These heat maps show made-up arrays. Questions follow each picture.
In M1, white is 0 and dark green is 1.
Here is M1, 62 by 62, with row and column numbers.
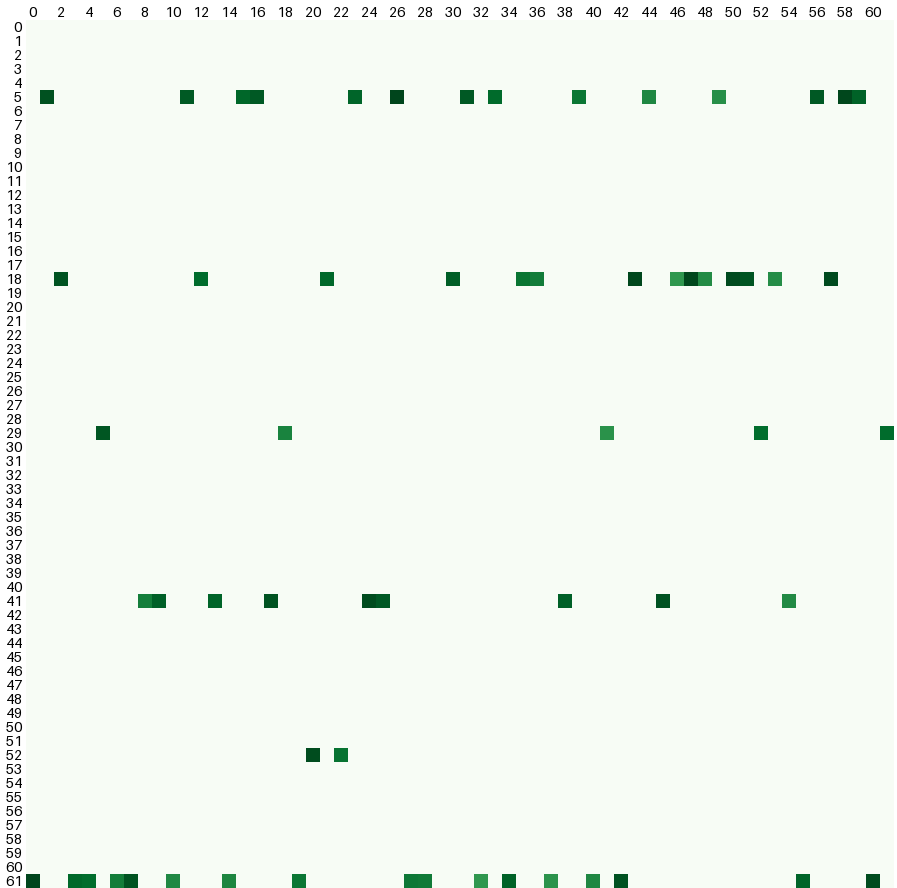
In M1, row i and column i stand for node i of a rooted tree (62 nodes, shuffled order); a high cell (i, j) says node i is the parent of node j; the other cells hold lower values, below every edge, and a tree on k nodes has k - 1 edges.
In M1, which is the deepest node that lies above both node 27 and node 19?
61
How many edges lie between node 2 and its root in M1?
2
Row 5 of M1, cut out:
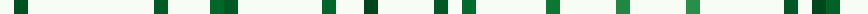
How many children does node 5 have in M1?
14
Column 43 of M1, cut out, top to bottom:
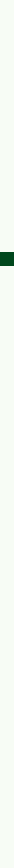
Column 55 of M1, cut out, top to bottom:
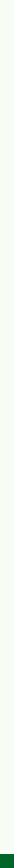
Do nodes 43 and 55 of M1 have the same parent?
no
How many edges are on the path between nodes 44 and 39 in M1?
2
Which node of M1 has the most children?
61
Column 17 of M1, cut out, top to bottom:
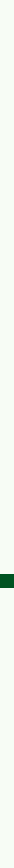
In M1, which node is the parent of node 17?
41
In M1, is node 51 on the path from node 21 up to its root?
no
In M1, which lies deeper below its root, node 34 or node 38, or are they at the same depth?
the same depth
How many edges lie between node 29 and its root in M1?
0
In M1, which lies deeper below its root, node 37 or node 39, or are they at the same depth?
the same depth
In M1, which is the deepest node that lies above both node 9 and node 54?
41
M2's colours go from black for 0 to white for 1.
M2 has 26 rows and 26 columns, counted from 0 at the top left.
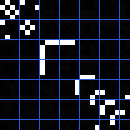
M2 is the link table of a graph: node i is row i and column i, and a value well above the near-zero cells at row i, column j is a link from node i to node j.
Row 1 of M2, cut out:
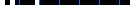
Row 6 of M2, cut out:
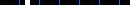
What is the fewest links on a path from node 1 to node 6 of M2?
4
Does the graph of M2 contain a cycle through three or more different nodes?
no
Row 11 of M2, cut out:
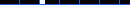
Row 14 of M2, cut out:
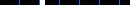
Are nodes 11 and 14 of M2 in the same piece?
yes
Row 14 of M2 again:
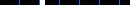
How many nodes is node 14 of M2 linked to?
1
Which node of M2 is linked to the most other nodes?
node 8
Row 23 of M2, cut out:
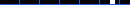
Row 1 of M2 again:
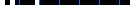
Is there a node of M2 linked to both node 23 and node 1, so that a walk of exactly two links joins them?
no
